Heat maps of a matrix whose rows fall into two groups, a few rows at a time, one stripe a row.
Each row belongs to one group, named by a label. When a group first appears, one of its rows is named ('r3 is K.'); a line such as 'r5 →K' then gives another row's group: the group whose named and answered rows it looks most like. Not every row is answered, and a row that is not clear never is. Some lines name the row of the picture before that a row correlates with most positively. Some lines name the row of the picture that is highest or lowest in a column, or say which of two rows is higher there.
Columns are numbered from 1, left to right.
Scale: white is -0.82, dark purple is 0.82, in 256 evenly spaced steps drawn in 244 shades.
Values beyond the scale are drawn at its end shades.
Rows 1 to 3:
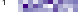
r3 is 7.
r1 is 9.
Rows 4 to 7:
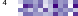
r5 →7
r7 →7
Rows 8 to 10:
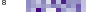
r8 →7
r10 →9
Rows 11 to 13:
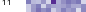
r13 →7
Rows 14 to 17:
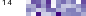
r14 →7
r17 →9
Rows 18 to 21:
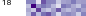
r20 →9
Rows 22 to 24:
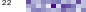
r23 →7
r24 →7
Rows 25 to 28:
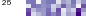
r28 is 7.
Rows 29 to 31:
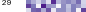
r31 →7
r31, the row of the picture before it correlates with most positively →26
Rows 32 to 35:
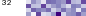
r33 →9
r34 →7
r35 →9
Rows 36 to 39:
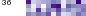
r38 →9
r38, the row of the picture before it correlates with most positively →35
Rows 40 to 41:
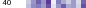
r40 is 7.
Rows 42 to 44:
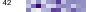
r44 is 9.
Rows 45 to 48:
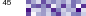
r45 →9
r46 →7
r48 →9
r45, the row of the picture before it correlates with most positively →44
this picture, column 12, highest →46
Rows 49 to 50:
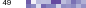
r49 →9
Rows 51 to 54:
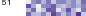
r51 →7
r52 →9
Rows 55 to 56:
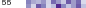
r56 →9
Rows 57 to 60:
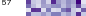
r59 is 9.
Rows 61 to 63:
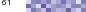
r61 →7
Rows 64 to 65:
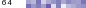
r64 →9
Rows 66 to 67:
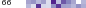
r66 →7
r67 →9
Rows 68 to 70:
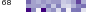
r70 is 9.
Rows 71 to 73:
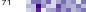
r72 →9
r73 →9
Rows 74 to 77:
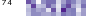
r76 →7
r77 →7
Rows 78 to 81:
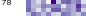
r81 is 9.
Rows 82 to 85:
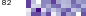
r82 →9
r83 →9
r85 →7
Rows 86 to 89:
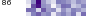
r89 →7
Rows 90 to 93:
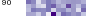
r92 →7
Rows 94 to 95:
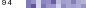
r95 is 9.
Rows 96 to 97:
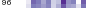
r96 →7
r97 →7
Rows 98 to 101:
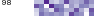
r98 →9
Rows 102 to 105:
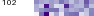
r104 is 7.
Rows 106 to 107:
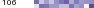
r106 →9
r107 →7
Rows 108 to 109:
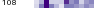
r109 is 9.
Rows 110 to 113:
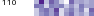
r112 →7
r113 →7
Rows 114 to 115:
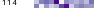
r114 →7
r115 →9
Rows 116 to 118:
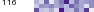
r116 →9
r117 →7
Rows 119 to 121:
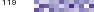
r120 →7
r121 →9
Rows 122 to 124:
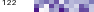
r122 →7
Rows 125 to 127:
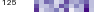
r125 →9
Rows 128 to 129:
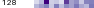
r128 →9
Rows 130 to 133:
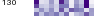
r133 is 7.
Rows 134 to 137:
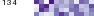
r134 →9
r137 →9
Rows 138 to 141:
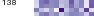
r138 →7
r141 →7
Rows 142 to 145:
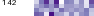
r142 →7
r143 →7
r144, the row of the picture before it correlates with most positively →140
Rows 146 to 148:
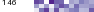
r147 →9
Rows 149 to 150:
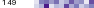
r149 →7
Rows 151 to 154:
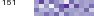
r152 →9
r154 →7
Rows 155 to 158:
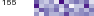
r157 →7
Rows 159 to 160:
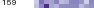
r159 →7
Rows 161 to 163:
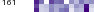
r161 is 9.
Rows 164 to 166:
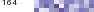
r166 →9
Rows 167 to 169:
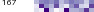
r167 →7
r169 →9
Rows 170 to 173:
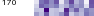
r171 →7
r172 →9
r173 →9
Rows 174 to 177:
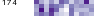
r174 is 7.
